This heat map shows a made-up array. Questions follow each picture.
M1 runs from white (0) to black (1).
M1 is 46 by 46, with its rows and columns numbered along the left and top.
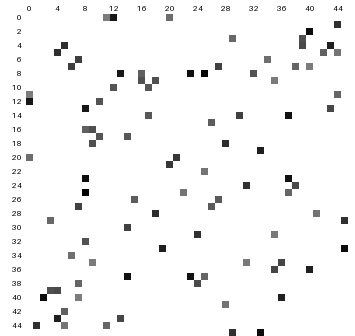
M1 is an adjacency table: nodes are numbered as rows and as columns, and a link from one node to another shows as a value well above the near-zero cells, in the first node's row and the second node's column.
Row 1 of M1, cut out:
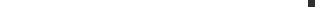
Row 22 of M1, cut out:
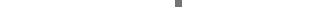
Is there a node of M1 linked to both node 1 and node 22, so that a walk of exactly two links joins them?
no
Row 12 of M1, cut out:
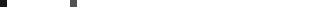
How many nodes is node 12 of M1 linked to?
2
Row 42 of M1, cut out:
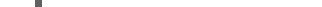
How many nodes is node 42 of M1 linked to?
1
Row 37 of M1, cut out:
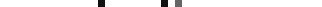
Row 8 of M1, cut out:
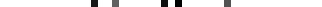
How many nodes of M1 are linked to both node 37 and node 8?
2
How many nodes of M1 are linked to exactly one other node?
11
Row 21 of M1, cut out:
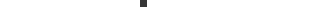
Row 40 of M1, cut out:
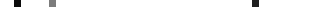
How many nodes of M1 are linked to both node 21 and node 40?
0
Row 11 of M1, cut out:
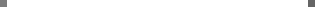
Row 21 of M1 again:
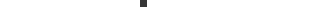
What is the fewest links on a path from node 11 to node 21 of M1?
3
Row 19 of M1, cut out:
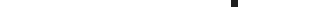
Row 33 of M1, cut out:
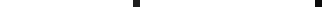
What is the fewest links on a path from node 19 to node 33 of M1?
1
